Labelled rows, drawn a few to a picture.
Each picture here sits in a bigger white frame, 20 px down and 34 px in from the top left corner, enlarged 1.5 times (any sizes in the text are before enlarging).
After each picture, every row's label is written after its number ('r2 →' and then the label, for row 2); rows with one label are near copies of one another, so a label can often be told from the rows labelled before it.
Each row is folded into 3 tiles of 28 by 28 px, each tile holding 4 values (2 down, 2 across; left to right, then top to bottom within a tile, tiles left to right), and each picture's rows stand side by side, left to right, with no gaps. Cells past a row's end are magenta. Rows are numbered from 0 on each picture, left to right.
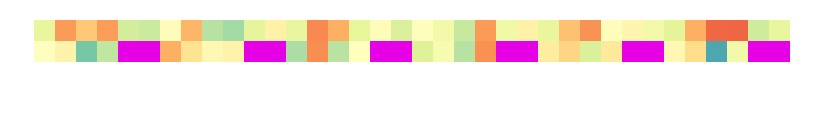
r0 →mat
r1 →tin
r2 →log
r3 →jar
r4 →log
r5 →mat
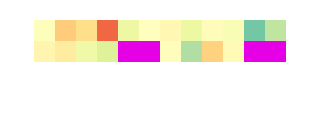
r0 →mat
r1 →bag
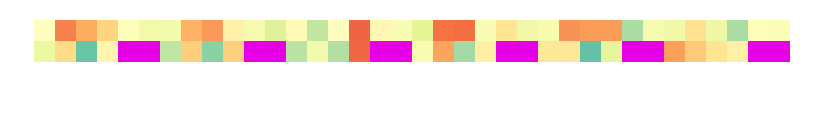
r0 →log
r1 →log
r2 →jar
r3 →log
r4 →mat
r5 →tin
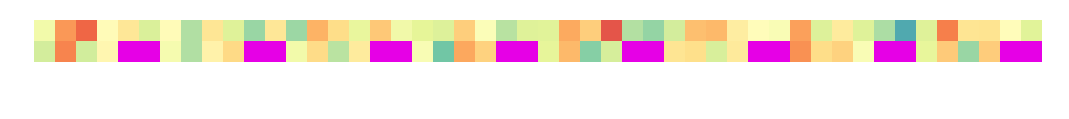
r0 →log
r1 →bag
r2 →log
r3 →bag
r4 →mat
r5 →log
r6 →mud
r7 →log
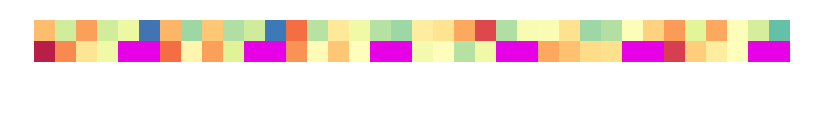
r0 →mud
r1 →mud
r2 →mud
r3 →mat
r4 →tin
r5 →mud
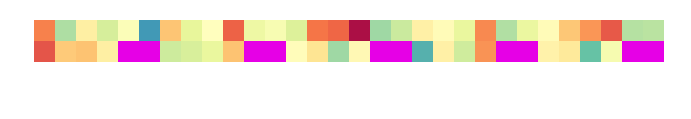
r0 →mud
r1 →jar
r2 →mat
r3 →jar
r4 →mat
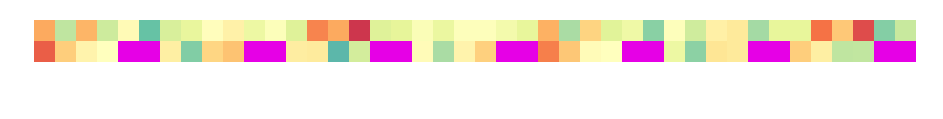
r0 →mud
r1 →bag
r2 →mat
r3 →bag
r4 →mud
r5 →bag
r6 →mat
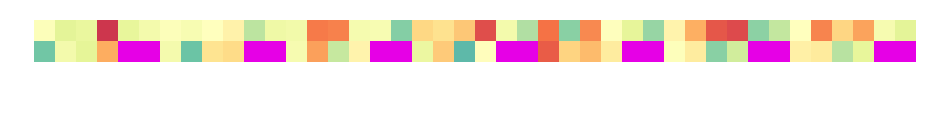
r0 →jar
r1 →bag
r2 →log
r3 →mat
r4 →mud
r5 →mat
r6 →mat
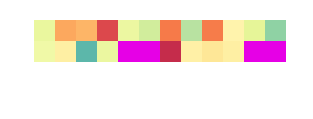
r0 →mat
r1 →mud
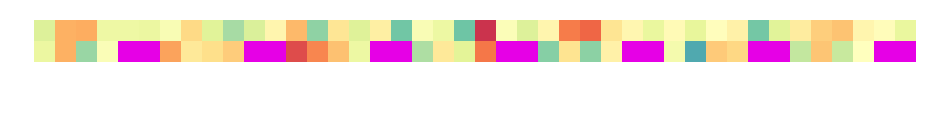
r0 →log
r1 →tin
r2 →mud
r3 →jar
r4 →log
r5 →bag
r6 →log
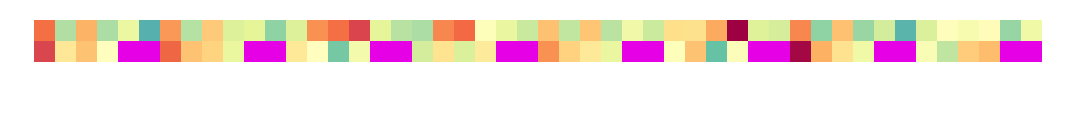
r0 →mud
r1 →mud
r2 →mat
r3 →log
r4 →mud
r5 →mat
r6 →mud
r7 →bag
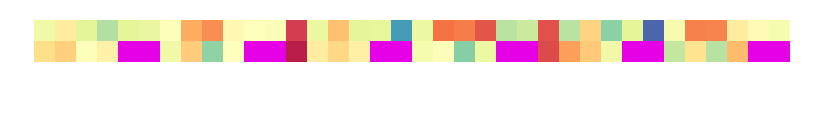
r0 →tin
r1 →log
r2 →mud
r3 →mat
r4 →mud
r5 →log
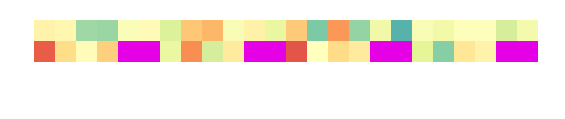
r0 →tin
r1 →log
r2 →mud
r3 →bag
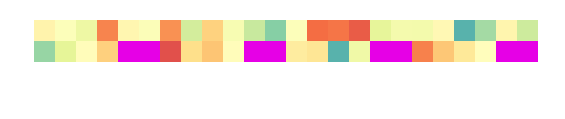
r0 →jar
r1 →mud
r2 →mat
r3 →tin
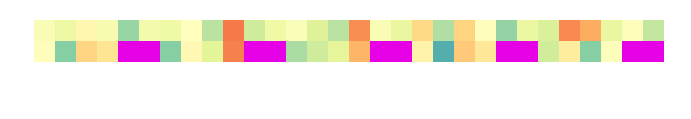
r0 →bag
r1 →jar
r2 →jar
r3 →bag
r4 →log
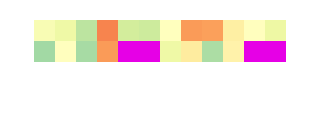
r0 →jar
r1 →log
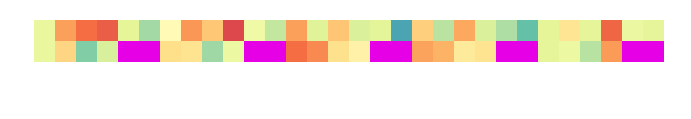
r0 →mat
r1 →mat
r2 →mud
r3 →mud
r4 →jar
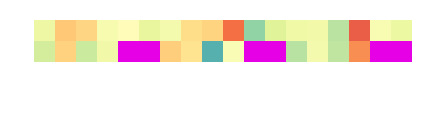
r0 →log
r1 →mat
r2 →jar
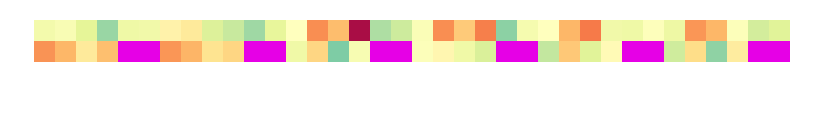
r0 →tin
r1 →tin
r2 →mat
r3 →mat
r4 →log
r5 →log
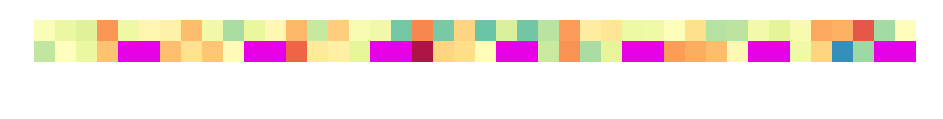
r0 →jar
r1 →tin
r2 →mud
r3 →mud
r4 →log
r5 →tin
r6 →mat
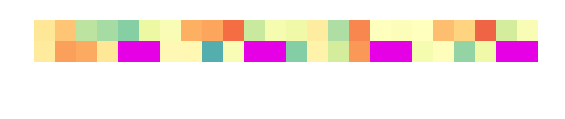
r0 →tin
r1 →mat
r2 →jar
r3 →mat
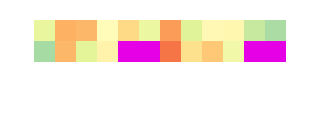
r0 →log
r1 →mud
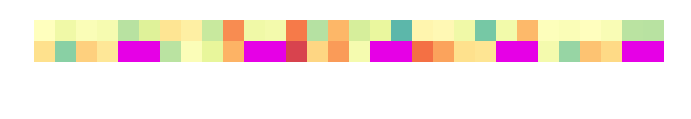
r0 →bag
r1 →jar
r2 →mud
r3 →tin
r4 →bag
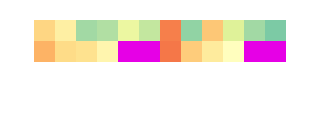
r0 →tin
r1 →mud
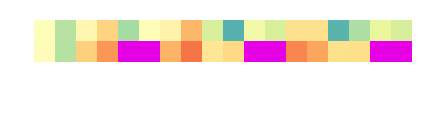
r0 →bag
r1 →tin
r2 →tin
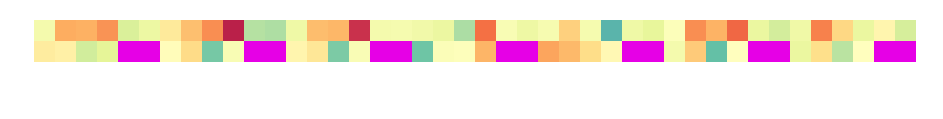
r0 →mat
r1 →mat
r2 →mat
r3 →jar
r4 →tin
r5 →mat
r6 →log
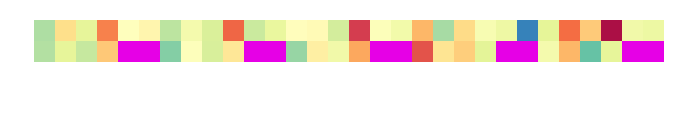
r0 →jar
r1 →jar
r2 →jar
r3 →mud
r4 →mat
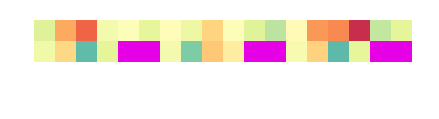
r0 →log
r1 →bag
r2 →mat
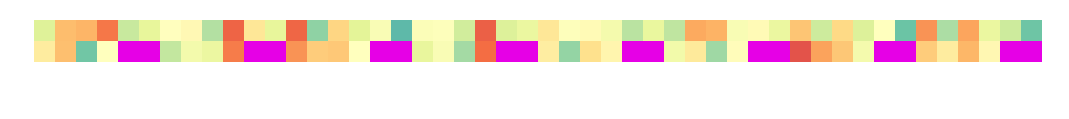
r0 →mat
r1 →jar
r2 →mud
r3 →jar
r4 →bag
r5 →log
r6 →mud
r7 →mud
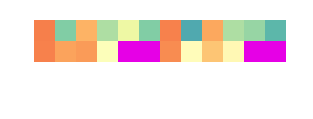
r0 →mud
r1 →mud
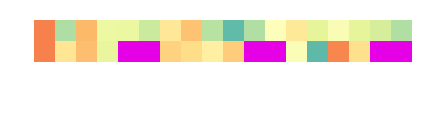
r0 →mud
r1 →tin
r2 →bag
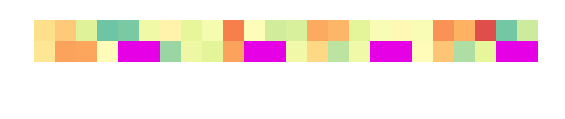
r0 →tin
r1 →jar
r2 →log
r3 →mat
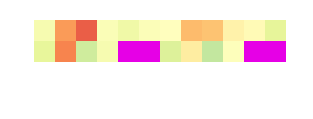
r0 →log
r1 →log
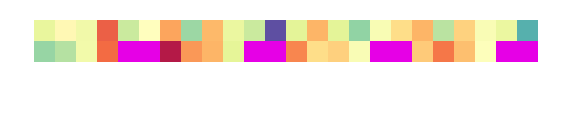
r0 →jar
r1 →mud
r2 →tin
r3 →mud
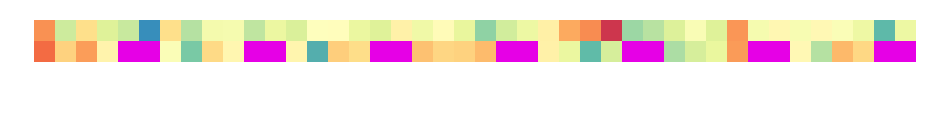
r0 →mud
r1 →bag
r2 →bag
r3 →tin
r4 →mat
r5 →jar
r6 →bag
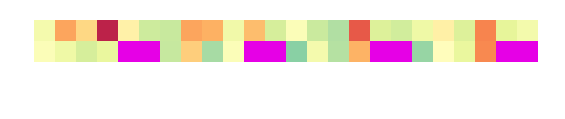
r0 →mat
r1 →log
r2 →jar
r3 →jar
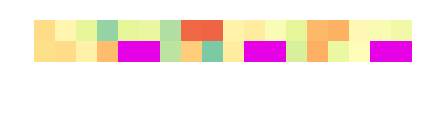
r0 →tin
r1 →log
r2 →log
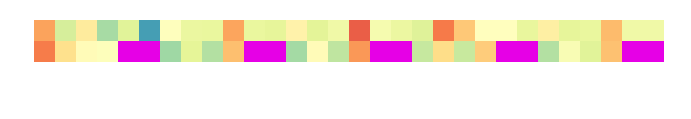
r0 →mud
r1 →jar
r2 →jar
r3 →log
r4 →jar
